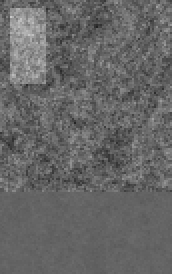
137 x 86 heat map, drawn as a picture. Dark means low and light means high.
Stripes: none. Grain: blotchy. Mirror symmetry: none. Ninth with the highest average: top left. Odd patch: higher, in the top left. Seam: horizontal, 70% of the way down, the bottom part calmer.
